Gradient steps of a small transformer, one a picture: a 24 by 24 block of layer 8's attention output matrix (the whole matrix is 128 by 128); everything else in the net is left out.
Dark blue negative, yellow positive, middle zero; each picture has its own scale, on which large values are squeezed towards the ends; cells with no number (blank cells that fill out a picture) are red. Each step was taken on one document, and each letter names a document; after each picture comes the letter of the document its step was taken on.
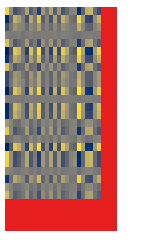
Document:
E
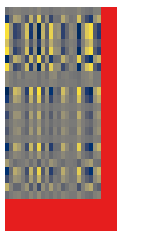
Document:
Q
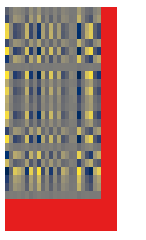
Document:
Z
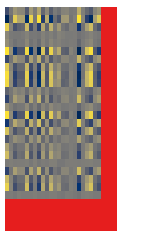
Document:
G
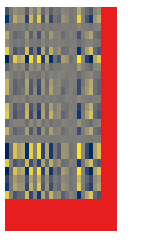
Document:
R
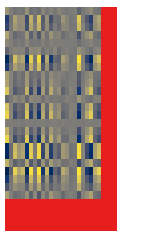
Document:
R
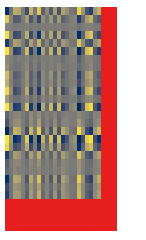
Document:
Z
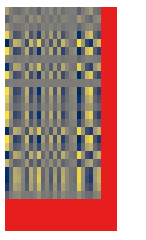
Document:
Z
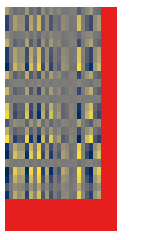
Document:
R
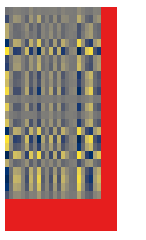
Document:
Z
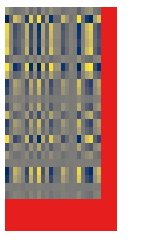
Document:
Q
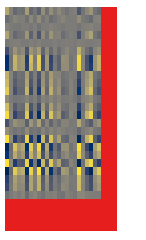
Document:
R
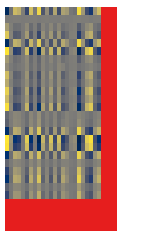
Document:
Z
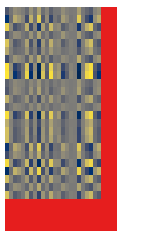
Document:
Q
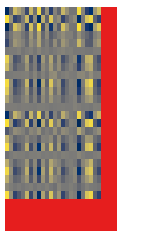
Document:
Q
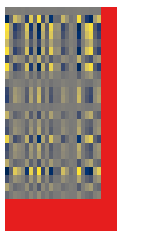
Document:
Q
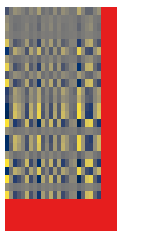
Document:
E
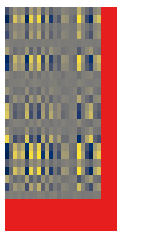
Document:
R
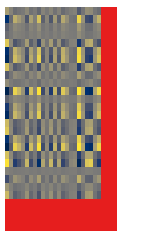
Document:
E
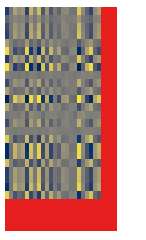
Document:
R
